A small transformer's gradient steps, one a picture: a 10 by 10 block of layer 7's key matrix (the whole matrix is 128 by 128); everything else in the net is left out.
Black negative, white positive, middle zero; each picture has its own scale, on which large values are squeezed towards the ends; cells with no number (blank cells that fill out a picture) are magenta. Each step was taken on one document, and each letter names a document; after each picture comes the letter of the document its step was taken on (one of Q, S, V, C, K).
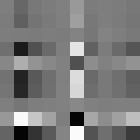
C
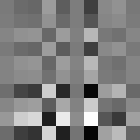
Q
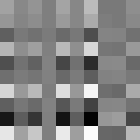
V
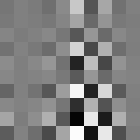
V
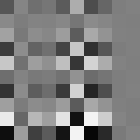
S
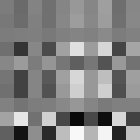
C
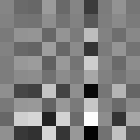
Q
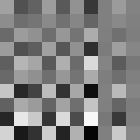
Q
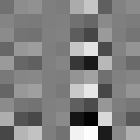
S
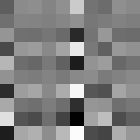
V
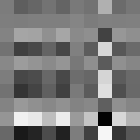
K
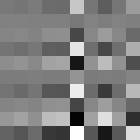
S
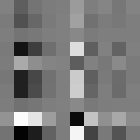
C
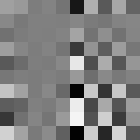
V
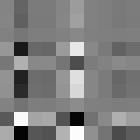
C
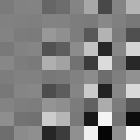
S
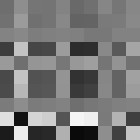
C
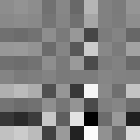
Q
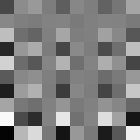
S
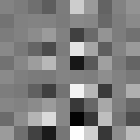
S
